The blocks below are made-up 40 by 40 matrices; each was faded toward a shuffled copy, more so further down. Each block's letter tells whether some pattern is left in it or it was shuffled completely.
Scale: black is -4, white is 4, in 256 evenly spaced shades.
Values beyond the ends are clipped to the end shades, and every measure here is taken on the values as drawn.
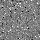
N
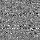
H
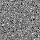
N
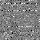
H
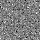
N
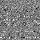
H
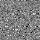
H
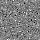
N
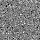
N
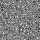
N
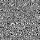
H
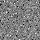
N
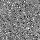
N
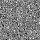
N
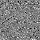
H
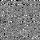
H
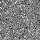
N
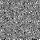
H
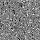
N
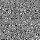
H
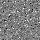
N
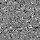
H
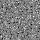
N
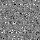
H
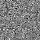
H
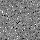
N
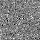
H
